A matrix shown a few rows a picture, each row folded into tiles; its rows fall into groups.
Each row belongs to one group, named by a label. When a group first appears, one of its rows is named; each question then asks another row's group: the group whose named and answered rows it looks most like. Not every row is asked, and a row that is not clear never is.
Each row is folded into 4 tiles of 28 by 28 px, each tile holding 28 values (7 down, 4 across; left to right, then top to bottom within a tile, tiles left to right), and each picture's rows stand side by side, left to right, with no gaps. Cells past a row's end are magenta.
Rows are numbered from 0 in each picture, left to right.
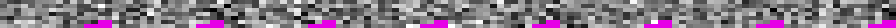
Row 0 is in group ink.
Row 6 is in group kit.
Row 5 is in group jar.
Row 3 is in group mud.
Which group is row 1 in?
jar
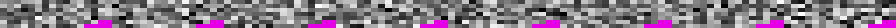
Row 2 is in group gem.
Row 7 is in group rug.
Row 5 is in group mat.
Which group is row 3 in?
jar
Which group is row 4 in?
jar
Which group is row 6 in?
kit
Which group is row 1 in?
ink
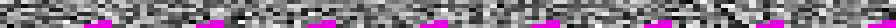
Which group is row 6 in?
mud
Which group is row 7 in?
jar
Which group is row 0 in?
mat
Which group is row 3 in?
mud
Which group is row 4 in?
kit
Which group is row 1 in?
rug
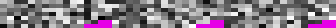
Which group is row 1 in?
mud
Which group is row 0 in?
gem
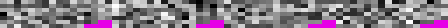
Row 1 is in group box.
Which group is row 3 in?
mud
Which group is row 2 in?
rug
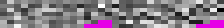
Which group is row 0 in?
kit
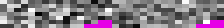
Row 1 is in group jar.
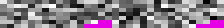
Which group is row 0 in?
rug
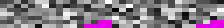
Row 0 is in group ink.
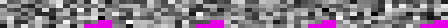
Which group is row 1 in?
ink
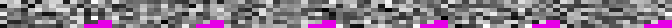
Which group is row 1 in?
rug
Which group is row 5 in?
mat
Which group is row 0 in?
gem
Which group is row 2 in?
jar
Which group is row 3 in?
jar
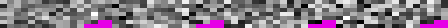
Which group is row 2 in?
gem
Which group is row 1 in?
ink
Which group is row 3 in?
gem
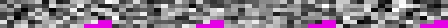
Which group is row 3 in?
box
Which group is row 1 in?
rug
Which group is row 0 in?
mud
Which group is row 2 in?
ink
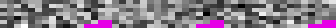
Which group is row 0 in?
mud
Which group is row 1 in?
box
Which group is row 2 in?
mat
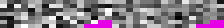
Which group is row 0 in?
mud
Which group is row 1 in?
mat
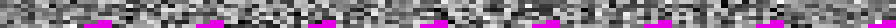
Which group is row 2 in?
gem
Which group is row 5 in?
kit
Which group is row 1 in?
rug
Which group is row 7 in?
jar
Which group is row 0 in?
kit
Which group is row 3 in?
jar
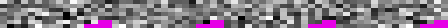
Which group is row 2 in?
gem
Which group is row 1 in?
ink
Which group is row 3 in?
ink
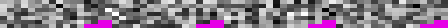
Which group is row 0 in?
box
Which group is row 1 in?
gem
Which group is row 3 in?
rug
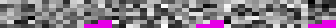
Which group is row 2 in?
box
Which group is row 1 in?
mud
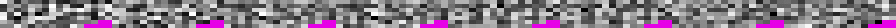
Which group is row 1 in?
gem
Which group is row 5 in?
kit
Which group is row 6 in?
box
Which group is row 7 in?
ink
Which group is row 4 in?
kit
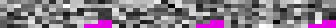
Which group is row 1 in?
box
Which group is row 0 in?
jar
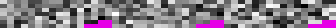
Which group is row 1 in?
ink
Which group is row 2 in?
rug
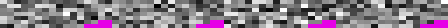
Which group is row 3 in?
ink
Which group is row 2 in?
box
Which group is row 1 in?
box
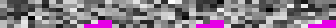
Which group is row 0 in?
mud
